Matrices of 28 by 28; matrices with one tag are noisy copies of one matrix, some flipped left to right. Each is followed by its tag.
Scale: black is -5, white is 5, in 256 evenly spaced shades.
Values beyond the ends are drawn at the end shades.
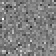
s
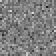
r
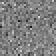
s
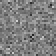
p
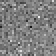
s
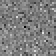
s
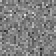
r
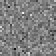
r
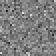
r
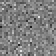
s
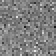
s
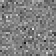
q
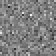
r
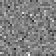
r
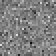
q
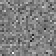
p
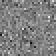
q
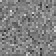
r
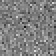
s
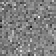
s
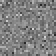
q
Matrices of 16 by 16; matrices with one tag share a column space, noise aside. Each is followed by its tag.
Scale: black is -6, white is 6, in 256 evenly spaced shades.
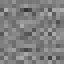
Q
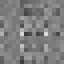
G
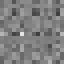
G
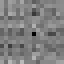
G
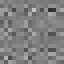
Q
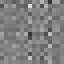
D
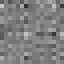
D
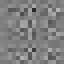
Q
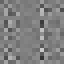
Q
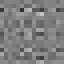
Q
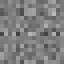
G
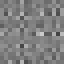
G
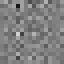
D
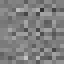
Q
